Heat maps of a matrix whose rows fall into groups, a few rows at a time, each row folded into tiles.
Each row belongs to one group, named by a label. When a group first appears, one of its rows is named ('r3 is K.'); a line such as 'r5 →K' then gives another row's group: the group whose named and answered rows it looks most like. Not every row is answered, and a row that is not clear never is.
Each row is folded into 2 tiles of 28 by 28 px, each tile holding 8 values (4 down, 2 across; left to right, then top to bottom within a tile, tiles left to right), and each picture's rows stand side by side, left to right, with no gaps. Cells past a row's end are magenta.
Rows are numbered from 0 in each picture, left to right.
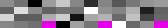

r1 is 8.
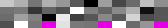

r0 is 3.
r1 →8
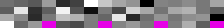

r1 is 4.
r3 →3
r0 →8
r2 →8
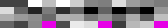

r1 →3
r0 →4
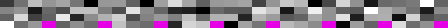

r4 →8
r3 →3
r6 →8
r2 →8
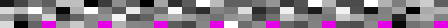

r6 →4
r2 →8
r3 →4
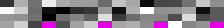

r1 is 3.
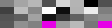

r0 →3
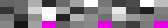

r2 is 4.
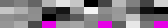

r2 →3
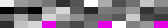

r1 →4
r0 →3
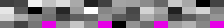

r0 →4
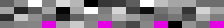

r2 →4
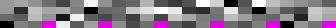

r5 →8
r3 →4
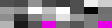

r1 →4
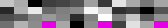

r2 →3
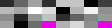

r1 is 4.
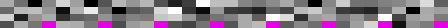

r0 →8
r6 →3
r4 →3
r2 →3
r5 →8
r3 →4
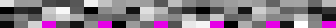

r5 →3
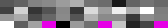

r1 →8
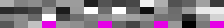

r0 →3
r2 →4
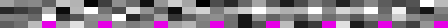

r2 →8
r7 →4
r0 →3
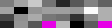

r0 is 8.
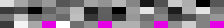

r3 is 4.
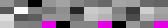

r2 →8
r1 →8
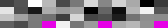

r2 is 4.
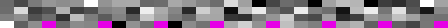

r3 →8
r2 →8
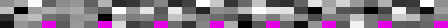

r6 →3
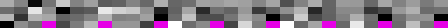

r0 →8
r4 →3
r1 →3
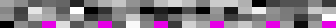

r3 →3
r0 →8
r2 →3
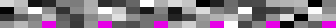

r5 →8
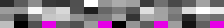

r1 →4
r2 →8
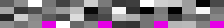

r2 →4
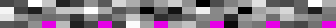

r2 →3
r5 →4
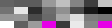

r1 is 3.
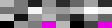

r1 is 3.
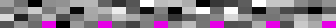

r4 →4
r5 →3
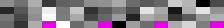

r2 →8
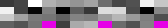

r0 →4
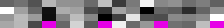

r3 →3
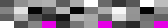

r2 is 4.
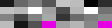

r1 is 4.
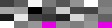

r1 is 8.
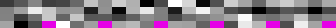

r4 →3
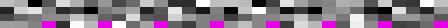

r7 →4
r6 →3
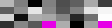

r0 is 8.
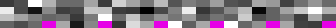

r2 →3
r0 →4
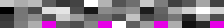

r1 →4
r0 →3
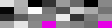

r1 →8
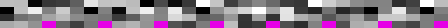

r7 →4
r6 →3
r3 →4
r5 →4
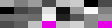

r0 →3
